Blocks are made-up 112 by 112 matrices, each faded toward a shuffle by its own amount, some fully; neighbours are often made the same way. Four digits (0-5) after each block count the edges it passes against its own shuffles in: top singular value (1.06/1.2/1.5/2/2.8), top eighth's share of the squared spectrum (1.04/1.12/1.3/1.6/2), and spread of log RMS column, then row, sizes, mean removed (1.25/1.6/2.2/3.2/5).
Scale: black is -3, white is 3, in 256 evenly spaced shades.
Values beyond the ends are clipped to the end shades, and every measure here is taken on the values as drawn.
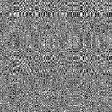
5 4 3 3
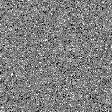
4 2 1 1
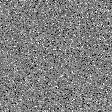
1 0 0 0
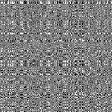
5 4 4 4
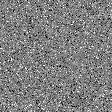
0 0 0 0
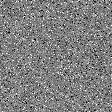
1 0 0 0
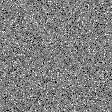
2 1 0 0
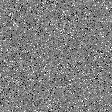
0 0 0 0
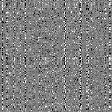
5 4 4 2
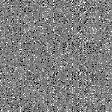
4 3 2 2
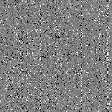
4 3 2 1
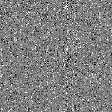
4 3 2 1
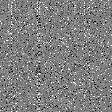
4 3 2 1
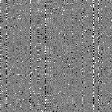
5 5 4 2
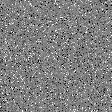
2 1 0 0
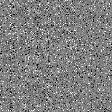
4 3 2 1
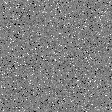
0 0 0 0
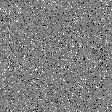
2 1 0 0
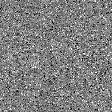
3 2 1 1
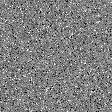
0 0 0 0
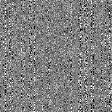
2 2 4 0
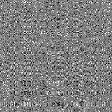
5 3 3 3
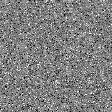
3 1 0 0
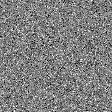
0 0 1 0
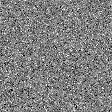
0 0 0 0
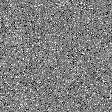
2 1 0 0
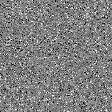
3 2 1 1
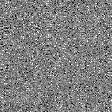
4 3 1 1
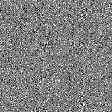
3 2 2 1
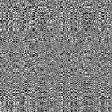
5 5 4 4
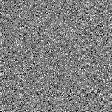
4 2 1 1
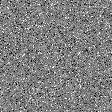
1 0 0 0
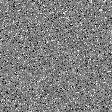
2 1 0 0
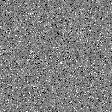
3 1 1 0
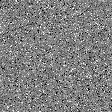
1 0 0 0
